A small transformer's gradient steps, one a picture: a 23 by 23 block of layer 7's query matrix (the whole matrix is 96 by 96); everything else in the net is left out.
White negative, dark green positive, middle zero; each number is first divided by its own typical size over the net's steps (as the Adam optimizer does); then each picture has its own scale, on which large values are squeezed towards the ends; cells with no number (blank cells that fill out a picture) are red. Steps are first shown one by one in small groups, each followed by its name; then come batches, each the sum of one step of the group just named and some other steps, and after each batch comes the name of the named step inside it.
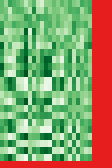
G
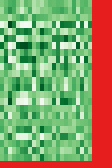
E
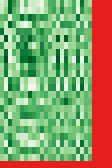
E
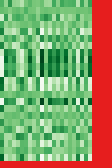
G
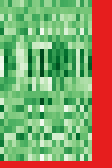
G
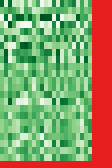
E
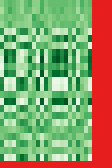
E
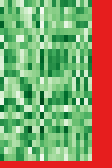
G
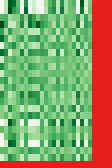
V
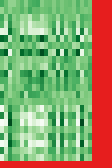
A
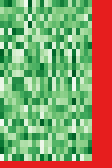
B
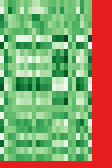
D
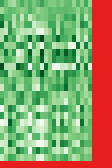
A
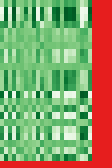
V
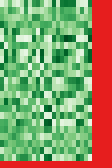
D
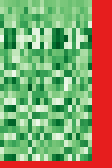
D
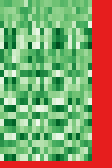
B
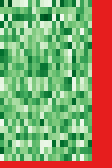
B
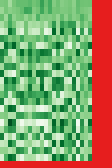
A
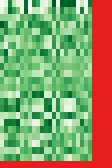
V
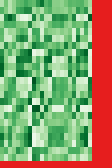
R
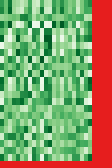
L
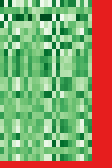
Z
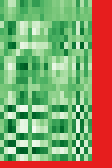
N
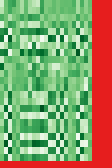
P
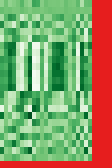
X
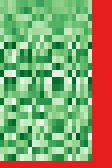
R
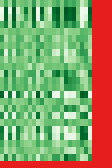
N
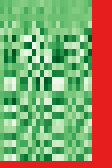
L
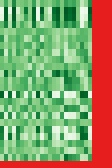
P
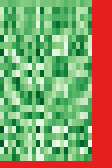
L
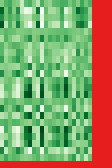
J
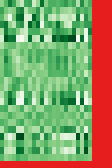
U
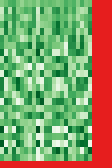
U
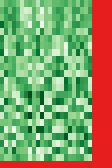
J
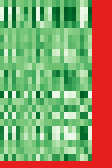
U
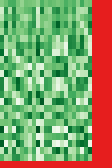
U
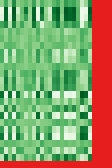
U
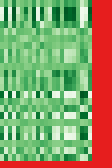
U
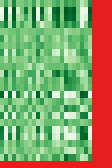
U
